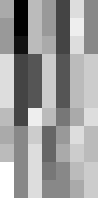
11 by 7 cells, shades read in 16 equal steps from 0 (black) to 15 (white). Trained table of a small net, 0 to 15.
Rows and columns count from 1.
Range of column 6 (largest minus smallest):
4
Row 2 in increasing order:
0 4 8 9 9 11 14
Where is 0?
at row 1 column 2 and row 2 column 2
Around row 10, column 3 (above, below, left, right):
13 13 8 7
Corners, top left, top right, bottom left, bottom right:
10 8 15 12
